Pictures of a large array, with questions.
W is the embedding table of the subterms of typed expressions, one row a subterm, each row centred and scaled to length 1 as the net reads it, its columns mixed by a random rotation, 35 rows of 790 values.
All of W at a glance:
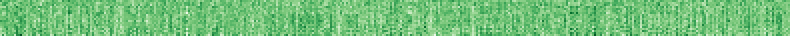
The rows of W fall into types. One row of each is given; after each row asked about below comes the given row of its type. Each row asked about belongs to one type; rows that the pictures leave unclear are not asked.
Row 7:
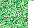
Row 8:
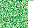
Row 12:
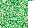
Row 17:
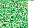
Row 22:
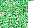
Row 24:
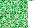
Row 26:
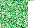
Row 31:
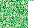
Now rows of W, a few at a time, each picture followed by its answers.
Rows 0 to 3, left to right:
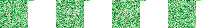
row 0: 24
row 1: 12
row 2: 7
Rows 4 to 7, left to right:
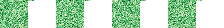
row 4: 7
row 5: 22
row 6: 31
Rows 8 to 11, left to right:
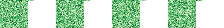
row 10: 24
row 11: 12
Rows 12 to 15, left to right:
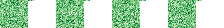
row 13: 7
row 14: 17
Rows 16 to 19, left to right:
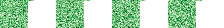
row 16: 22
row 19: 26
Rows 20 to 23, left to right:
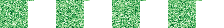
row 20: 17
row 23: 17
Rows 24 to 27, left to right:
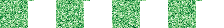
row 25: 17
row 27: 24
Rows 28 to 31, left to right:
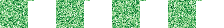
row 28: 26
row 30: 24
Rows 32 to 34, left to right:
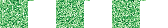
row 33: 7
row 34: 8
